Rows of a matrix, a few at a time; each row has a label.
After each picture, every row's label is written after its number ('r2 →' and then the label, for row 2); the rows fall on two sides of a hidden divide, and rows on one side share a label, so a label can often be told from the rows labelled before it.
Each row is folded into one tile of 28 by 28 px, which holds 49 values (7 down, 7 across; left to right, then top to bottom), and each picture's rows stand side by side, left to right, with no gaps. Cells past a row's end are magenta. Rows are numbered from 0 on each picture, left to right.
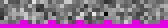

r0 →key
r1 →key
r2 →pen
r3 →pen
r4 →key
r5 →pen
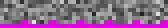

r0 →key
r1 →key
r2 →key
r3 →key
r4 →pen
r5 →key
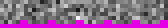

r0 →key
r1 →pen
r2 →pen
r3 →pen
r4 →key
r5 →key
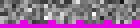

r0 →key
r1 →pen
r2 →key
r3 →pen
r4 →key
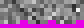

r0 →key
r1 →pen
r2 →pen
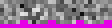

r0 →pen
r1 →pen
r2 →key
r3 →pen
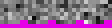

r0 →pen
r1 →pen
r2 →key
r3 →pen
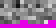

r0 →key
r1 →key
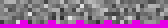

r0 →key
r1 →key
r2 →pen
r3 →pen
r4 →pen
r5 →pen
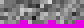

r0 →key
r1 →pen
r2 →key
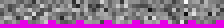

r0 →key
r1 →pen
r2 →pen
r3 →key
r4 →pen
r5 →key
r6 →pen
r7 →pen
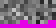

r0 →key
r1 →key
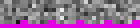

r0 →pen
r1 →pen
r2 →key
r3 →pen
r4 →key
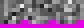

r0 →key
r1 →key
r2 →pen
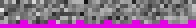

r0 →key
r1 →key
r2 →key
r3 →key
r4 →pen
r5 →key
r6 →key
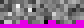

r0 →key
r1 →pen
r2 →pen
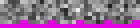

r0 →key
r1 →pen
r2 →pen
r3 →pen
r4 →pen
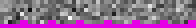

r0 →key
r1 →key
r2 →key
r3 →pen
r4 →key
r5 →pen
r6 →pen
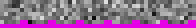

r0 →key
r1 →key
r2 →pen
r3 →key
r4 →key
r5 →key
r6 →pen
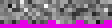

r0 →key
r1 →key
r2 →key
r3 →key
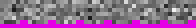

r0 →key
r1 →key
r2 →pen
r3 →pen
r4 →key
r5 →key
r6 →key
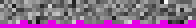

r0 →key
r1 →key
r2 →key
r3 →key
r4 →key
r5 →key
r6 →pen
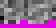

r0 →key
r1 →pen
